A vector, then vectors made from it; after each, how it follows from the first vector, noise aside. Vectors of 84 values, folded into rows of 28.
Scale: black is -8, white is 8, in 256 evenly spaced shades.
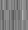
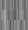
reversed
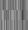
negated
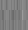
shrunk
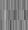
reversed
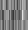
scaled up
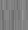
shrunk
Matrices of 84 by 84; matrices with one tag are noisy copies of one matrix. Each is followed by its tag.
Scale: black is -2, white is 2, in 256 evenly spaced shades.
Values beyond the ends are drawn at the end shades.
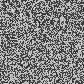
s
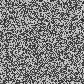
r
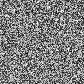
s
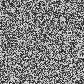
s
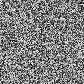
s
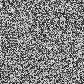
s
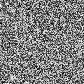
s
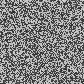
r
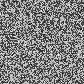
s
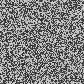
r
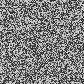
r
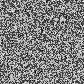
s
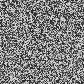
s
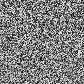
s
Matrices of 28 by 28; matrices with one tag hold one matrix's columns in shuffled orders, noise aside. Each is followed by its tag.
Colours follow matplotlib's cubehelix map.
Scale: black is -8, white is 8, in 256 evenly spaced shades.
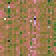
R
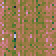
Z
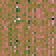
R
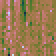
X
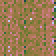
R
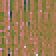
X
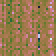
Z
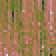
X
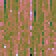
X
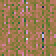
Z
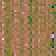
Z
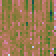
X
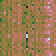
Z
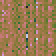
Z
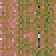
Z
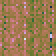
Z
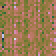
Z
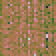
Z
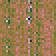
R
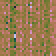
Z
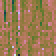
X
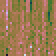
X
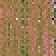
R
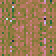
R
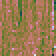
X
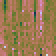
X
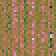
Z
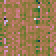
R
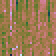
X
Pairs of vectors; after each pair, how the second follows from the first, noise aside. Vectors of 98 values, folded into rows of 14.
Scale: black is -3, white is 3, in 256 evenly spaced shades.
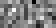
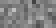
shrunk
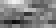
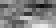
reversed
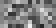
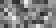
reversed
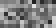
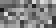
negated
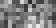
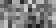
negated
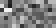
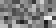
reversed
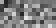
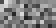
negated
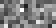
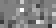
partly zeroed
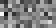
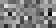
reversed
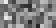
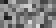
negated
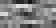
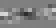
partly zeroed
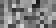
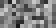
reversed
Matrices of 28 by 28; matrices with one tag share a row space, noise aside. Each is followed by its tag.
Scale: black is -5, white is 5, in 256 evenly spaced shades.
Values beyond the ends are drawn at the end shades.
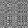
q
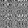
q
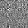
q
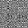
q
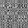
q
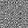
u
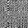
q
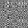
q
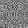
u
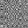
u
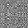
q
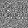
q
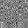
u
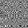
u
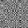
u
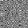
u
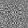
u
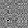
q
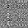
q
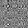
q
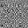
u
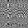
q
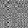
q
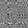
q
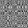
q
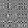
q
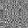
u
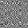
u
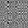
q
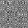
q
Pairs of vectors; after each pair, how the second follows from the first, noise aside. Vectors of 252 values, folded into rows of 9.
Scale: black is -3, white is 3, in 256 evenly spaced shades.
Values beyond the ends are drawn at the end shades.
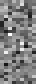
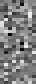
negated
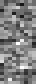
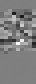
partly zeroed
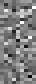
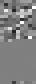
partly zeroed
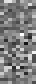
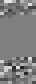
partly zeroed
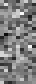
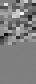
partly zeroed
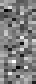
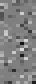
partly zeroed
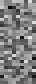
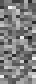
negated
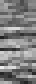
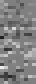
partly zeroed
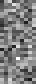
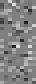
partly zeroed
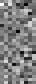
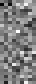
negated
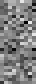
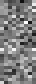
negated
